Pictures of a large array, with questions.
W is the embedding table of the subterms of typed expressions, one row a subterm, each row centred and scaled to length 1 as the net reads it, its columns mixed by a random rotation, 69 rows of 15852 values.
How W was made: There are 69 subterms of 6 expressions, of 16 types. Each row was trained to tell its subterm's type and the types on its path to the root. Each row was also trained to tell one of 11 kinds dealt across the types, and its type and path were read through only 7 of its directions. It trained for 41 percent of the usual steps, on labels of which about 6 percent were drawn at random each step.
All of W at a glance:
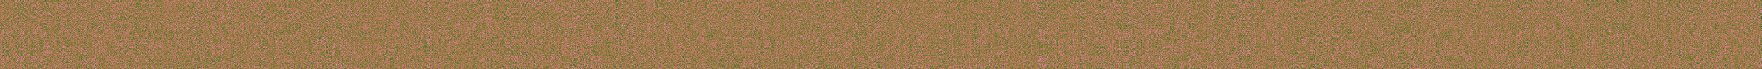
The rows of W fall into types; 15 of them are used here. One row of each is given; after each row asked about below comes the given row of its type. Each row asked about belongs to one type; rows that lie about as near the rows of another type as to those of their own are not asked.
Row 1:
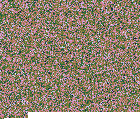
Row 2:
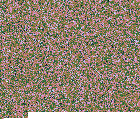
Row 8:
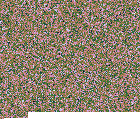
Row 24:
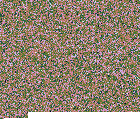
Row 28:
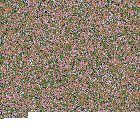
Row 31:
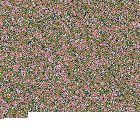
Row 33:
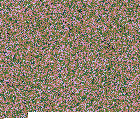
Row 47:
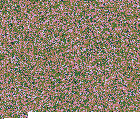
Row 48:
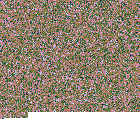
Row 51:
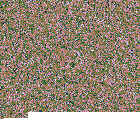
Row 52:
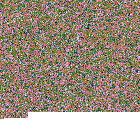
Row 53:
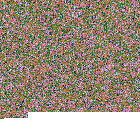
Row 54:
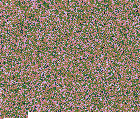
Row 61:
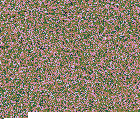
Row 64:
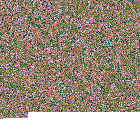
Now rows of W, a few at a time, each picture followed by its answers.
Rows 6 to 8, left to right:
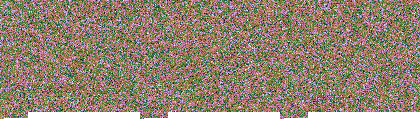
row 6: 54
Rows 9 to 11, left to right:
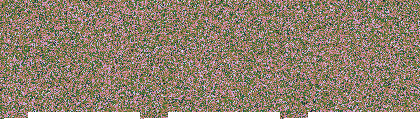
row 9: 1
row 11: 33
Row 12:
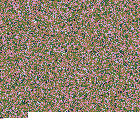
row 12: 2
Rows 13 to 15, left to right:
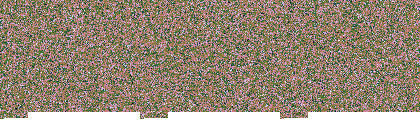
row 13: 53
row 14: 47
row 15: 8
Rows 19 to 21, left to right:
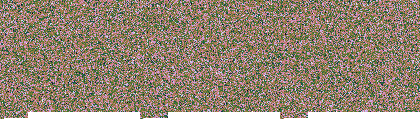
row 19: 47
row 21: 47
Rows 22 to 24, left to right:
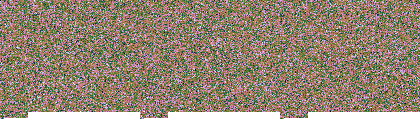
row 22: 48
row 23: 24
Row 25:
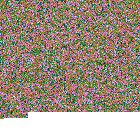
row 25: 51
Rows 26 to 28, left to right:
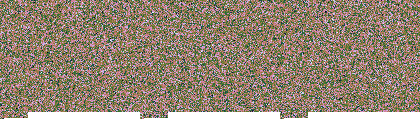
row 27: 24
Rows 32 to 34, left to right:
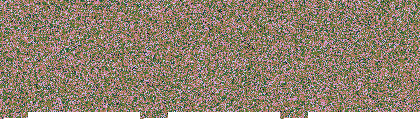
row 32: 48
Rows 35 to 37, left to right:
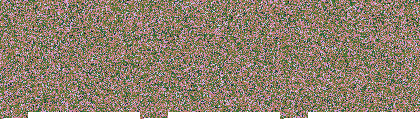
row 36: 52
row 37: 61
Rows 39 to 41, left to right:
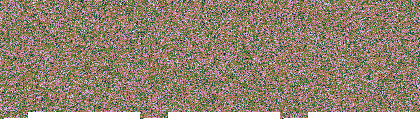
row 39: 33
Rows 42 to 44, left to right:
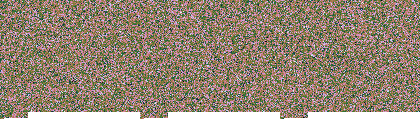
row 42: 51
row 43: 2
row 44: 1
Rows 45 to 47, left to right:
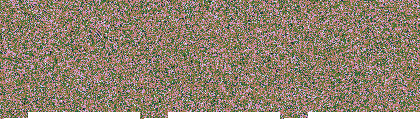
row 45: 2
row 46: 47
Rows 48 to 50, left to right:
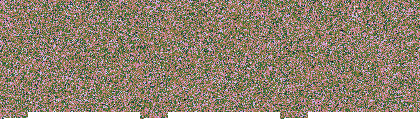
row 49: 61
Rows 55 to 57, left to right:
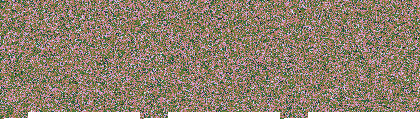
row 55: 51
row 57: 24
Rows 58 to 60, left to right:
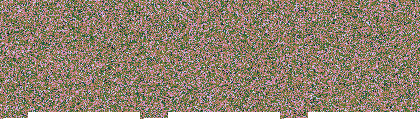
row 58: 33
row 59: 33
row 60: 8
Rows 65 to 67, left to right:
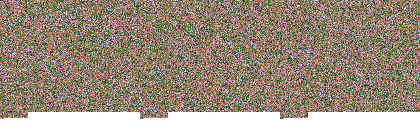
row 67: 2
